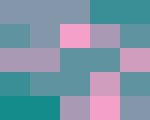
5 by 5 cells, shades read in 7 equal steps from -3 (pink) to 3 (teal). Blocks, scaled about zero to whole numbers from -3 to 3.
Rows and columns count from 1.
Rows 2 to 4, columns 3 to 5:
-3 -1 1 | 1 1 -2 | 1 -2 1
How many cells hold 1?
7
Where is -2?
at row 3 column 5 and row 4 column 4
